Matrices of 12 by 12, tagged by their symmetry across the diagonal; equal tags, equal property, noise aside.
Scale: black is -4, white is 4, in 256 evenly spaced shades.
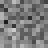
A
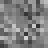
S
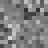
S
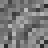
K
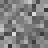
K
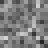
K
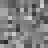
S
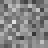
A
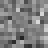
S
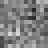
S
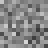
A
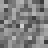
A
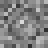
K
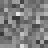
A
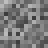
K
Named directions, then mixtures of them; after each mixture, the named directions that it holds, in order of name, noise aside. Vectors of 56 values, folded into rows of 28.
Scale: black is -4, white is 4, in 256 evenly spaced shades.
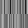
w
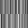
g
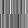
g, w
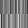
g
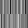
g, w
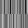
w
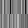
g, w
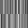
g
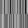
w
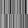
w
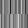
g, w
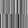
g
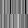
g, w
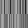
w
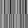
w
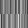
g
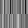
g, w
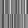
w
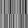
w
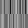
w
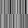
w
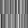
g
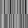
w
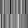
g, w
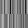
w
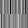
g, w
